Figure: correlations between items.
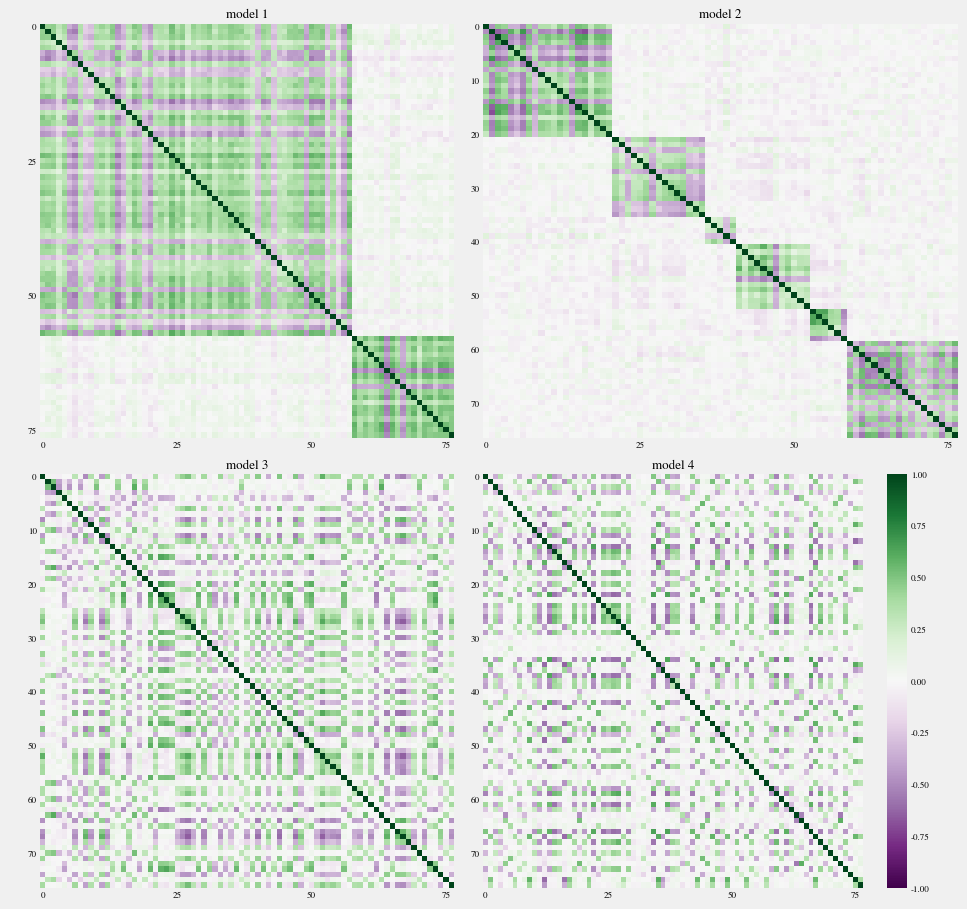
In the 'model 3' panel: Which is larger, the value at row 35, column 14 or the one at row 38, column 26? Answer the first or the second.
the second
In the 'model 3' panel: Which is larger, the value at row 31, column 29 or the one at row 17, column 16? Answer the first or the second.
the first
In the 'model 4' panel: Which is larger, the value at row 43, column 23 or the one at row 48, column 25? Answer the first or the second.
the first
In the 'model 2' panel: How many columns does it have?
77
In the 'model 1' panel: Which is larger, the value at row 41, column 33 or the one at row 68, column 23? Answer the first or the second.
the first
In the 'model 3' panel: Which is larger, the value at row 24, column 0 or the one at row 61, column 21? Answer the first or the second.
the second
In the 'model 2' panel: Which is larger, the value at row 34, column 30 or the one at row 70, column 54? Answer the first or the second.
the second
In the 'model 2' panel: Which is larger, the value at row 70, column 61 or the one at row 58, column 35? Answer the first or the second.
the second
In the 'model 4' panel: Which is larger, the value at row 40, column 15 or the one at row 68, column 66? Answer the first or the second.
the first
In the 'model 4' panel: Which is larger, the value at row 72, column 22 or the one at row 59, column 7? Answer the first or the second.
the second
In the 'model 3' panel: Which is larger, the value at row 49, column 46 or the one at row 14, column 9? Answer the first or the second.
the first
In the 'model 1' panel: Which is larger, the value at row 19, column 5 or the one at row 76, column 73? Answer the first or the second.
the second
